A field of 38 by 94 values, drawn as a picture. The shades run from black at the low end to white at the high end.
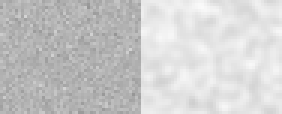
The table splits into one row of 2 panels. Panel 1,1: high, fine-grained, faint in contrast. Panel 1,2: very high, blotchy, faint in contrast.
